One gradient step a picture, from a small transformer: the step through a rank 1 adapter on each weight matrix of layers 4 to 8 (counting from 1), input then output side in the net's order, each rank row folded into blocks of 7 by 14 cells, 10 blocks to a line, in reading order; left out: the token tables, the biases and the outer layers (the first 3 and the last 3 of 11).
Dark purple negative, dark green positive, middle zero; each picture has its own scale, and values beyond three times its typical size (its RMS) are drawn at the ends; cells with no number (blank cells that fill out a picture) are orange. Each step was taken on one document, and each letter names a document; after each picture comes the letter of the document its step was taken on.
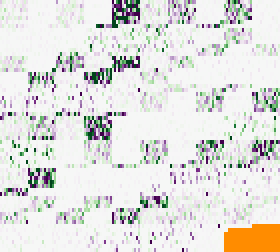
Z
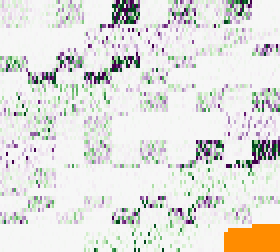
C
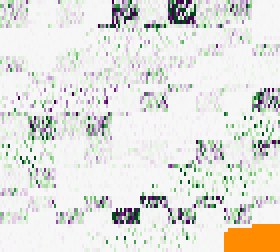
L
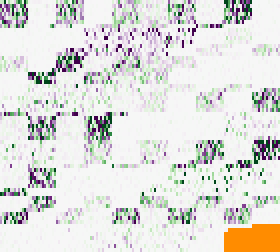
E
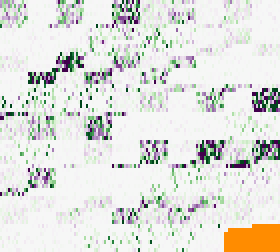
Z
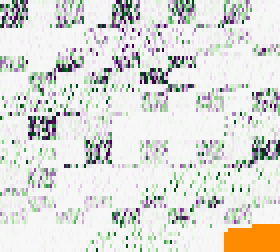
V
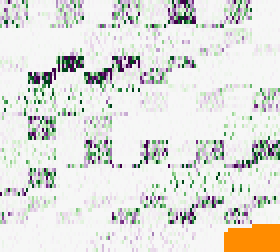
V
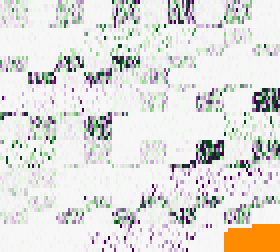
E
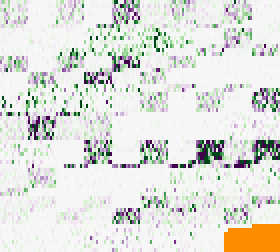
Z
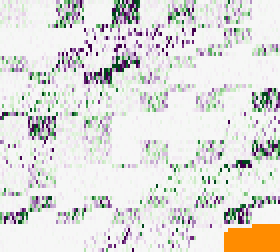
E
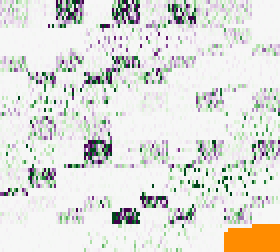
L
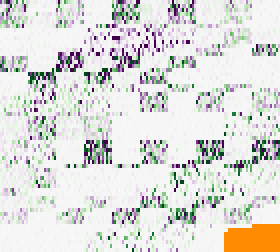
V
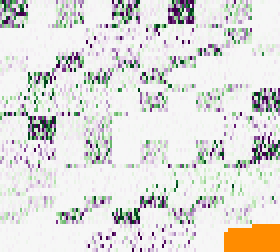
V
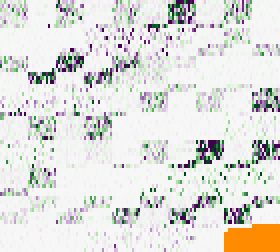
E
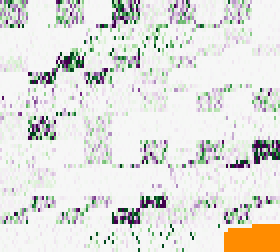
Z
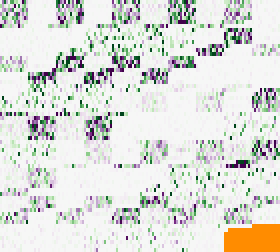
Z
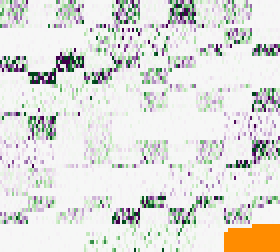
C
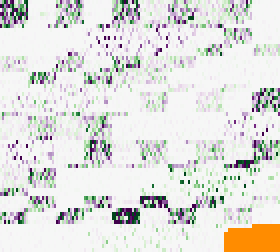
L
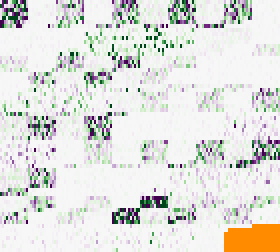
Z
